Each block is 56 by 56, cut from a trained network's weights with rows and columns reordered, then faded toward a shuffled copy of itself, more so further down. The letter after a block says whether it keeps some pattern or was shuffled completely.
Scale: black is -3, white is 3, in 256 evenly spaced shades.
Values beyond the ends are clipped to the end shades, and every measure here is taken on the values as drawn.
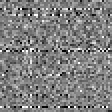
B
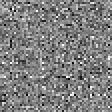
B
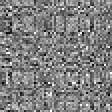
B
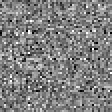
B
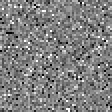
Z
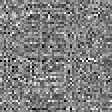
B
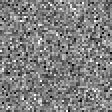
Z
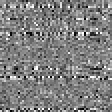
B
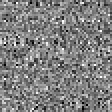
B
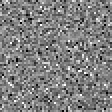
Z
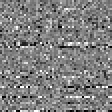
B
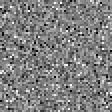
Z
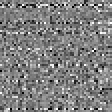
B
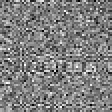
B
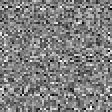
B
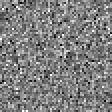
Z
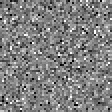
Z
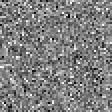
Z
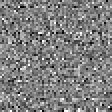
B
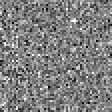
B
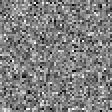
B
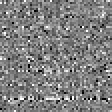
B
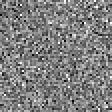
Z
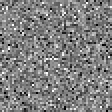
Z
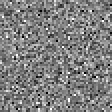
B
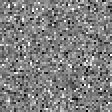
Z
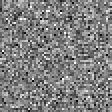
B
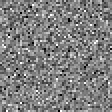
Z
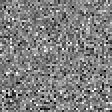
B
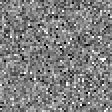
Z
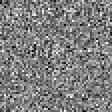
B
